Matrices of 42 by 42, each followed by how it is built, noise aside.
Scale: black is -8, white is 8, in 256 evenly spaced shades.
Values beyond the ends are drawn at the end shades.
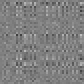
low rank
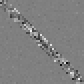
banded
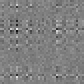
low rank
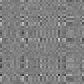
low rank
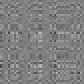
low rank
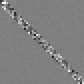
banded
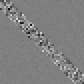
banded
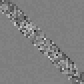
banded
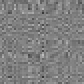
low rank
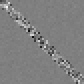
banded
